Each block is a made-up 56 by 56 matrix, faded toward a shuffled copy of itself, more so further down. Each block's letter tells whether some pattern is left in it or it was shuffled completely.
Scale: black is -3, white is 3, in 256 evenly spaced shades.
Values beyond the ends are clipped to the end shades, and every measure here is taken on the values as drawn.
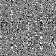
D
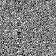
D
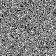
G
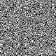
D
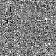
D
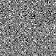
D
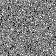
G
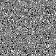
D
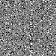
D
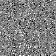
D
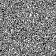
G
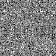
D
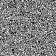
G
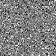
D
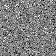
G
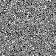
G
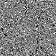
D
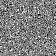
G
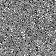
G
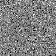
D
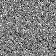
G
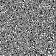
D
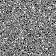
G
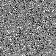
G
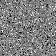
G
